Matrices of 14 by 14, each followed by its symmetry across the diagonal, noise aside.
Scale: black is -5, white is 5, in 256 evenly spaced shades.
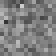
antisymmetric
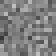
neither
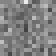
neither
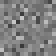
antisymmetric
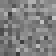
antisymmetric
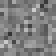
antisymmetric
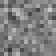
antisymmetric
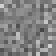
neither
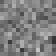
neither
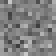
neither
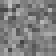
antisymmetric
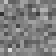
neither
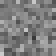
neither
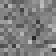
neither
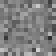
antisymmetric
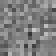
antisymmetric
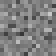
neither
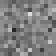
antisymmetric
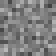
antisymmetric
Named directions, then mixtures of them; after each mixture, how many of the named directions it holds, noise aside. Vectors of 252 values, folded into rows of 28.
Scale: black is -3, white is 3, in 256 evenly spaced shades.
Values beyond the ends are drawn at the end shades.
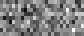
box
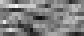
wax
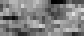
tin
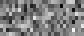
two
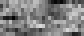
one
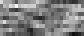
two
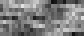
two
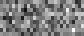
one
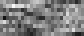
three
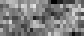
three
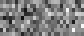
one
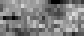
one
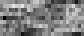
three
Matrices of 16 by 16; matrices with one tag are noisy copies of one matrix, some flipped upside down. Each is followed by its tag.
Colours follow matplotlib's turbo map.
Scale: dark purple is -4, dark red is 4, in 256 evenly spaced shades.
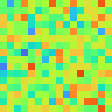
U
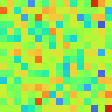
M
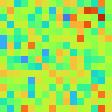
U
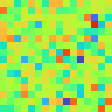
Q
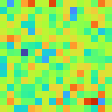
U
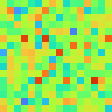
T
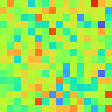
M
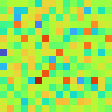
T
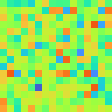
Q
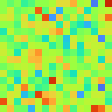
M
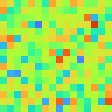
Q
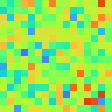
U
